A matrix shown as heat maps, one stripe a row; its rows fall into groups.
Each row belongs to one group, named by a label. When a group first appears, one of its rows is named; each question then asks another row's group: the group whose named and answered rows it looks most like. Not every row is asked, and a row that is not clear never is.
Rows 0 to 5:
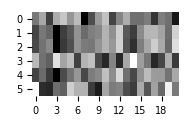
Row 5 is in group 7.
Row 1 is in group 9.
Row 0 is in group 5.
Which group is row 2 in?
9
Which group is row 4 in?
9
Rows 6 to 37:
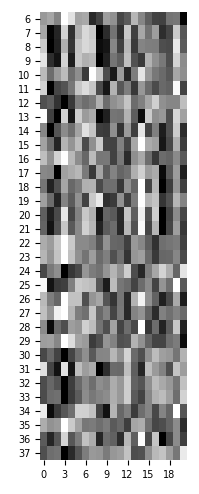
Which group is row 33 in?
9
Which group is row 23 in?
5
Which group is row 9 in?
7
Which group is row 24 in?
9
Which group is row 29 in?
5
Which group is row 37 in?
9
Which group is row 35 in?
5
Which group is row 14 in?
7
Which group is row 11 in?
7
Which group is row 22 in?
5
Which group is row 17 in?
5
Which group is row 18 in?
7
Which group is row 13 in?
7
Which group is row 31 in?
7
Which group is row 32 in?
9
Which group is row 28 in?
7
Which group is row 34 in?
7
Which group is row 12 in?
9
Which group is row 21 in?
7
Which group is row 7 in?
7
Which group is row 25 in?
7
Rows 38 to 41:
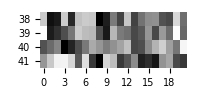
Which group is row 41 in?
5
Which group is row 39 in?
7
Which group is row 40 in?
9
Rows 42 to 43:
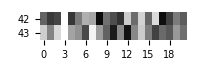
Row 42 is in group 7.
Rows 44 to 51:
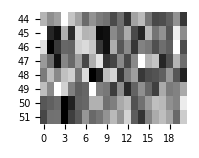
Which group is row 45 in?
7
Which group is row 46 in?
7
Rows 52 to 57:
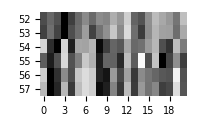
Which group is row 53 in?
9
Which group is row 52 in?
9
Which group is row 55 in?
7
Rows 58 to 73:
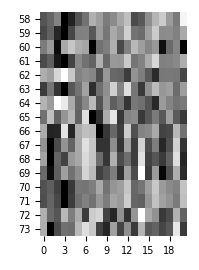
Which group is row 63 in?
9
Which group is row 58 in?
9
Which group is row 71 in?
9
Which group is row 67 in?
7
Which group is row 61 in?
9
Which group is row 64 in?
5
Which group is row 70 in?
9
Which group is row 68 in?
7
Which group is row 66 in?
7
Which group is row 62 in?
5
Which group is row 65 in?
5
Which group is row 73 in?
7
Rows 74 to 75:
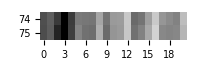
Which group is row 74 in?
9
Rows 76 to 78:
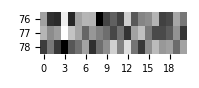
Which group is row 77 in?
5
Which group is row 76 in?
7
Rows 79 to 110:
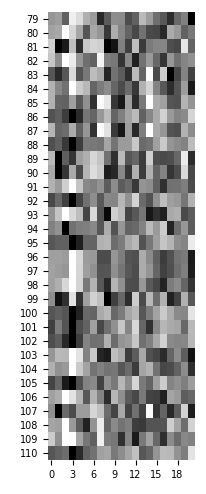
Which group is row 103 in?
5
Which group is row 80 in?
5
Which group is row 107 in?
7
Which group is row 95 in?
9
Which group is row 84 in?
5
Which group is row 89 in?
7
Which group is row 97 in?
5
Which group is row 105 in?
9
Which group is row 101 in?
9
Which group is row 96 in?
5
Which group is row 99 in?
7
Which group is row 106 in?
5
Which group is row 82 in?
5
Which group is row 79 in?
5
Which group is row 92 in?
9
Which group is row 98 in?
5
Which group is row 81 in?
7
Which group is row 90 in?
7
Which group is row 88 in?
9
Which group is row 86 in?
9
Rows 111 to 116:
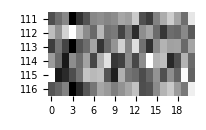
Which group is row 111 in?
9
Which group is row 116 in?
9
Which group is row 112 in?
5
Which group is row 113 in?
9
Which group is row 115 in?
7
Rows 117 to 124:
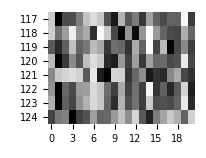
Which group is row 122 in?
7
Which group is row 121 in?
5
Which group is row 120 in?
7
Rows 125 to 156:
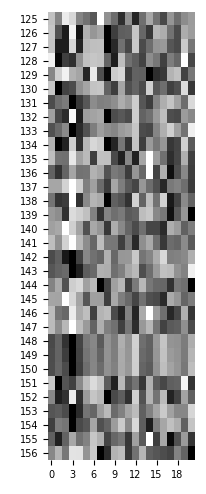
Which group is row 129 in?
5
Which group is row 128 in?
7
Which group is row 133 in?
9
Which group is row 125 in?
5
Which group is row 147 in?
5
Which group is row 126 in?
7
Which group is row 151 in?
7
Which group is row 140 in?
5
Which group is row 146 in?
5
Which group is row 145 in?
5
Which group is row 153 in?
9
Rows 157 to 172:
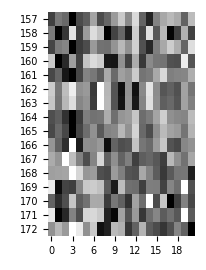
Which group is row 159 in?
9
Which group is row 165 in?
9
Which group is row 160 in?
7
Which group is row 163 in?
5
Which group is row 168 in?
5
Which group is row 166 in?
7
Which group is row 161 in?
9
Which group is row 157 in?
9
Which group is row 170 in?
7
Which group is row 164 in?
9
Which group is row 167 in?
5
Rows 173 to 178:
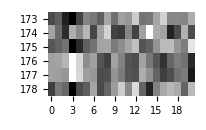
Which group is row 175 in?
9
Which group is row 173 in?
9
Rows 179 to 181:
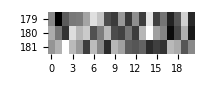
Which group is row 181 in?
5
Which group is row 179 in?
7
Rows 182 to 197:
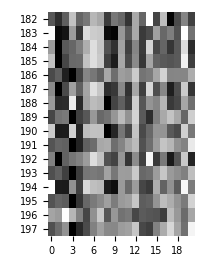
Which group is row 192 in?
7
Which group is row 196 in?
5
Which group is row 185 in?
7
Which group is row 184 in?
7
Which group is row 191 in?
9
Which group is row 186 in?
9
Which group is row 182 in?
7
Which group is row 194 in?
7
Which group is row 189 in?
9
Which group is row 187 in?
7
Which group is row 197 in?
9
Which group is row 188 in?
7
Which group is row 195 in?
9
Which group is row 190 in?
7
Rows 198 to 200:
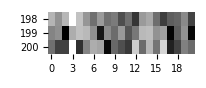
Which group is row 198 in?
5
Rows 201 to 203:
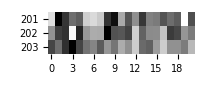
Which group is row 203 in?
9
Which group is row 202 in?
7
